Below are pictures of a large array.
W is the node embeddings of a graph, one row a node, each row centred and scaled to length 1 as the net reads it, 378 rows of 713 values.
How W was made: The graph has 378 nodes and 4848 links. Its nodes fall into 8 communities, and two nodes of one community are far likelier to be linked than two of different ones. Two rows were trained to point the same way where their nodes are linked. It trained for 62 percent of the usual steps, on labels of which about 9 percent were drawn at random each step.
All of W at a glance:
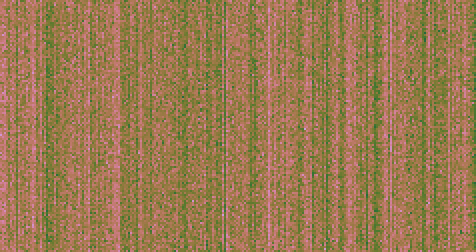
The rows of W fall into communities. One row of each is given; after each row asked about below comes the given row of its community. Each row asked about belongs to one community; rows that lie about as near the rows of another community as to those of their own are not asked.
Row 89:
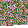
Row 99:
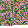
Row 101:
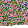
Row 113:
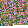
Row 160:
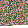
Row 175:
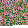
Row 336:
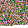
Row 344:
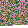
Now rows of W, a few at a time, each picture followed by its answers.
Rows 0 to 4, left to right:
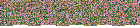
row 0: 113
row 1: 113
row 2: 99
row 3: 101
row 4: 344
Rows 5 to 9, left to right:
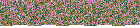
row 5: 175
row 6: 336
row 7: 160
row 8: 89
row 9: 101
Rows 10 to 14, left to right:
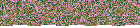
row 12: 160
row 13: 101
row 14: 101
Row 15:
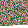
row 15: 101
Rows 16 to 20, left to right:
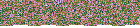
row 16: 99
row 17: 160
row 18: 175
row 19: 160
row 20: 344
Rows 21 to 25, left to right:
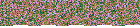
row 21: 113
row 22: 113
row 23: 99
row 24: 336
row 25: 160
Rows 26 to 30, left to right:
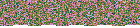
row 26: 160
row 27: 344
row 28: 99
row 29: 336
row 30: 160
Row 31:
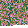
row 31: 99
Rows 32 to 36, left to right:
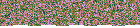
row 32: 99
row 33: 113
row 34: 113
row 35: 160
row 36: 160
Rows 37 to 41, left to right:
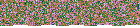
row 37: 113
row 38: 336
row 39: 99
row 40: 89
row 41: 101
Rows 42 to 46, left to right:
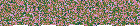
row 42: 101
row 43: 344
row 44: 99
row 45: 101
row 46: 175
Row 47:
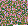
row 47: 160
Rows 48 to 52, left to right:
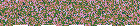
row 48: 175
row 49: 344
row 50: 336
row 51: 89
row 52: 101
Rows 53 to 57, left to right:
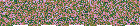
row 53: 344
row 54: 175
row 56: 175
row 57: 160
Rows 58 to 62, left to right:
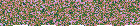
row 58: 175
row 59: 344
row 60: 344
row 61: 344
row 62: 101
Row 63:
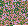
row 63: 160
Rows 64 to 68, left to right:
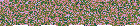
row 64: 344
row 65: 89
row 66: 101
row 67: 113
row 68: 101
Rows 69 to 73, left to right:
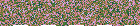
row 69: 344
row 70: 99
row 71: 101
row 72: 89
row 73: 99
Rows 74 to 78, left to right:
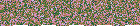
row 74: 99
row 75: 344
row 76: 160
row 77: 99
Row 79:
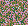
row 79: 344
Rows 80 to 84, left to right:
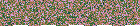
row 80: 101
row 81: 99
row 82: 113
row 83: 101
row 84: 160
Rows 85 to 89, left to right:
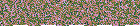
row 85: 160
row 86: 113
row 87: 89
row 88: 336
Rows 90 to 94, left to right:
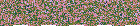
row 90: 89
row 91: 175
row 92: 344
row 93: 99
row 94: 336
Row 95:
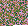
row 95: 160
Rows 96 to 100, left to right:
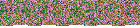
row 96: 160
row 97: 344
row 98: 89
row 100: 89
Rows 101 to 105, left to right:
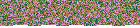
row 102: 344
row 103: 336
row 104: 344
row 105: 101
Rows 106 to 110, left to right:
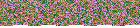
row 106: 101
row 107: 344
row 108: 344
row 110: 89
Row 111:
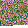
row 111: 160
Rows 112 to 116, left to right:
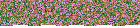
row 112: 113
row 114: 99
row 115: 344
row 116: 344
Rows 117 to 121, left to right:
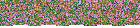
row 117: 344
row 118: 101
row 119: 160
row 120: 175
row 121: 175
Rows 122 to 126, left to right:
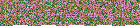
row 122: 160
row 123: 160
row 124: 99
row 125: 336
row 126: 175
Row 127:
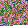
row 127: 336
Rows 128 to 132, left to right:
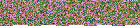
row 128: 175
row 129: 344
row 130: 336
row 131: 113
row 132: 113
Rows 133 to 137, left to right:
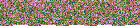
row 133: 175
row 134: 175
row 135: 89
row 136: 89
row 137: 344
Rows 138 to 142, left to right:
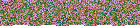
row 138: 99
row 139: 344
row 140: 175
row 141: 175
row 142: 99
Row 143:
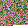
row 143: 160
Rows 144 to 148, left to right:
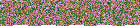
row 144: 89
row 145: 99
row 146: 89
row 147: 113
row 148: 336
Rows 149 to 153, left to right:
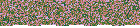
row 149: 175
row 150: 336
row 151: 89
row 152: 344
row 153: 99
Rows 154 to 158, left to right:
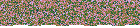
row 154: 336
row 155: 175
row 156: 113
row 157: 160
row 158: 89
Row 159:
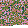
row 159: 89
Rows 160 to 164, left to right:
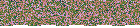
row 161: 101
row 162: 336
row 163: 336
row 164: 160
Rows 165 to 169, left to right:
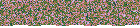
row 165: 175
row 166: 336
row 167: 160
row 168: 99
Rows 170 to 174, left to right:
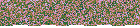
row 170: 344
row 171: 99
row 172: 101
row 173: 160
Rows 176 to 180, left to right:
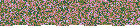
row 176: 175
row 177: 113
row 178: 99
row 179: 175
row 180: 113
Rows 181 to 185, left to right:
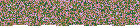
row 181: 101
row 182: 89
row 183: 175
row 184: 101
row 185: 336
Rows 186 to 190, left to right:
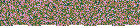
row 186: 336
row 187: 175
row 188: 99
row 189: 344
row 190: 89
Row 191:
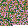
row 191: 113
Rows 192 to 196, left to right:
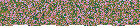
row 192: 344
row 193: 99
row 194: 336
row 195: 99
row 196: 160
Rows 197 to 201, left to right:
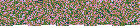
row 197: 344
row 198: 336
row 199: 89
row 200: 175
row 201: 344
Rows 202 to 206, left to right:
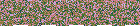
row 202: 101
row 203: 336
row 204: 89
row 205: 344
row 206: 175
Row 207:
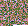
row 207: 89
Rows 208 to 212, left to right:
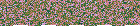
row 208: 344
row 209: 89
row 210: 344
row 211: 101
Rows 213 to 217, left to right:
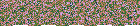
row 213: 99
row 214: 160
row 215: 160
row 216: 344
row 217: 113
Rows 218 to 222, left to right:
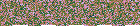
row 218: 99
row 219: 113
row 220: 344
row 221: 336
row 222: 113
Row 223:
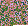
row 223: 175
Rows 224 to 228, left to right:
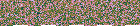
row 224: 89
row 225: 160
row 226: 175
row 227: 175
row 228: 336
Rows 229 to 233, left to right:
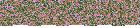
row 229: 101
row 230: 101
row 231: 99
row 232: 160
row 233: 113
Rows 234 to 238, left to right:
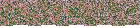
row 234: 89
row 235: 344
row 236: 89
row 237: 113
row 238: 99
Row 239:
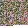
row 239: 336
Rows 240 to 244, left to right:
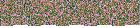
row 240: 160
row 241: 160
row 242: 101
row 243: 160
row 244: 99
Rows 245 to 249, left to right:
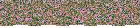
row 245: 336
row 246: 101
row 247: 336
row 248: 101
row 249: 344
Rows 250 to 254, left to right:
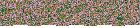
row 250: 175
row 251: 101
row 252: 99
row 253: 344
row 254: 101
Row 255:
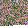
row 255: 101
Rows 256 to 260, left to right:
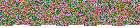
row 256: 89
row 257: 101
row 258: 160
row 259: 113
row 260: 89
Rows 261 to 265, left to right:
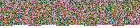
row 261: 175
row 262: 336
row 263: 175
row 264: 99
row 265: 336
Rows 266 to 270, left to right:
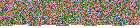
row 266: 175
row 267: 336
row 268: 113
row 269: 344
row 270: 99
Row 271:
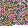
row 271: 344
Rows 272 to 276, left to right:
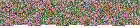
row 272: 89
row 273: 89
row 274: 89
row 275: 336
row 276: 101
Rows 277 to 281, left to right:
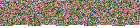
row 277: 89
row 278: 113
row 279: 89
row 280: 101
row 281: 160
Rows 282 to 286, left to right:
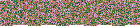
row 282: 336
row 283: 336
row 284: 344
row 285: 99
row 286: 160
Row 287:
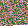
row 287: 344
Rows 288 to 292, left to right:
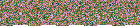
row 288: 160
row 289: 113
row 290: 113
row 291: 344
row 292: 101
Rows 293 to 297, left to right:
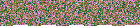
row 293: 160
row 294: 336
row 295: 160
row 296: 160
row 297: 99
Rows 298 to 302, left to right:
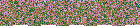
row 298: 344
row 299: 175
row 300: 160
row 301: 101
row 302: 336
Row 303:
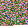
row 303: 344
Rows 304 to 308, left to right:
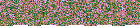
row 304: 344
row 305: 89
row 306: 336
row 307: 99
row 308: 89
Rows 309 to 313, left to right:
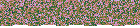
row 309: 99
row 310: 101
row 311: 175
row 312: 101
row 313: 99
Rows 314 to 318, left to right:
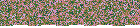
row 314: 113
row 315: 336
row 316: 89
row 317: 99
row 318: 336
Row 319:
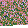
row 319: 175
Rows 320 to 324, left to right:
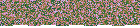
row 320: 344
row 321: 99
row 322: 101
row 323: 101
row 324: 344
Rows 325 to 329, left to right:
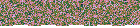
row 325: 344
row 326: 160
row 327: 99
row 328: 175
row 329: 336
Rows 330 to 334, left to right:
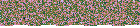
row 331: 344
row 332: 101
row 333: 160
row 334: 89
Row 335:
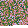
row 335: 113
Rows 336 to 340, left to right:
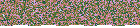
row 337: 344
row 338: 101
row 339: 336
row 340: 113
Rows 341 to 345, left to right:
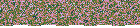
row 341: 336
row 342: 336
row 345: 160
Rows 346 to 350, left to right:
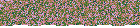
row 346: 89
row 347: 160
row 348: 99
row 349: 160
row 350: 99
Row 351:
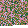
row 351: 344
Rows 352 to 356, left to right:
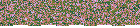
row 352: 101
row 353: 101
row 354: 99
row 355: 113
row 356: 99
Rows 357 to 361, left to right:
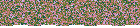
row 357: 344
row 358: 101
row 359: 336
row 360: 113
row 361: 344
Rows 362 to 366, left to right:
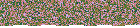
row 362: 336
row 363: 101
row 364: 175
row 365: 113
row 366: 99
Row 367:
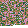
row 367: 344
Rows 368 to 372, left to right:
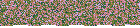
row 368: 175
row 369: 336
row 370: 113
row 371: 113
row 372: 113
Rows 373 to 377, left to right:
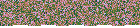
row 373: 344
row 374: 99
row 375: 175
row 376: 99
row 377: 99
